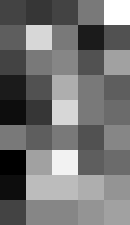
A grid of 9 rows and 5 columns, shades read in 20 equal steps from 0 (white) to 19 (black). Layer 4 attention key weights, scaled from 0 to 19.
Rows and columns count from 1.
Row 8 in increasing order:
5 5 6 8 18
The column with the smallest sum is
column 3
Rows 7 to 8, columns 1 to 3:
19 7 1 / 18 5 5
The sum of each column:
136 89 67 99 78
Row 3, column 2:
10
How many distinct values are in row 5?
5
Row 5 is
18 15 3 10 11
